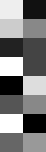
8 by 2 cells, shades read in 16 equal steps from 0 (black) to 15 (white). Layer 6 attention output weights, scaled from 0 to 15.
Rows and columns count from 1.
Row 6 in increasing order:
5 8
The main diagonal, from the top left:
14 8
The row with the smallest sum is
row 3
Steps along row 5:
up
